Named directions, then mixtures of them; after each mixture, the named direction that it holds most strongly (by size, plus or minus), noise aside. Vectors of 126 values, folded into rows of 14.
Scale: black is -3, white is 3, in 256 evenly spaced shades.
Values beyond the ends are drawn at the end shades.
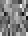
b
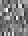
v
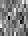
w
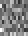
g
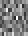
v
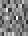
v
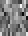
b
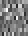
v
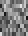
b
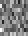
g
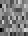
g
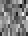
b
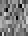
v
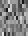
v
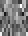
b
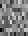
g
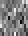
w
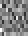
g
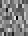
v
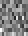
g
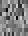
v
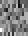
v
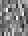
v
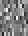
v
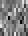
w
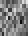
w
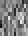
w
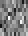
w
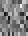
b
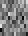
w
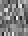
v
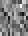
b
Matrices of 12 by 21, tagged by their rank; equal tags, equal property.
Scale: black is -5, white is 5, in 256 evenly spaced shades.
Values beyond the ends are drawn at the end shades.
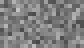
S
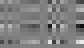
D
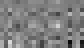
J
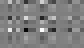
D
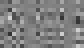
J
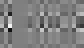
D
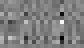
J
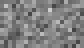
S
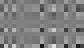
D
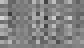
J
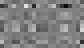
J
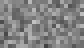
S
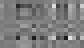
J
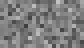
S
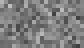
S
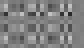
D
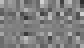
J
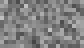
S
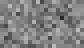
S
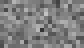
S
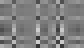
D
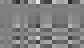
D
